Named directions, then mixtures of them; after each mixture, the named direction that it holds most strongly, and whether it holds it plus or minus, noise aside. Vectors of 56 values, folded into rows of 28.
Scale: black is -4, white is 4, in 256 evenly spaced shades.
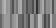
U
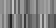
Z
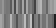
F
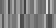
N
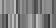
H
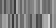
H, minus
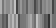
H, plus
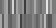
N, plus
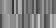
U, plus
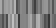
H, plus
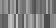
H, plus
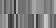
H, minus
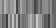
H, plus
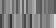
F, minus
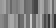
F, plus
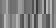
U, plus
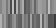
Z, plus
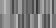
U, plus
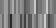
Z, plus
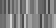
Z, minus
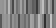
U, plus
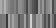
H, plus
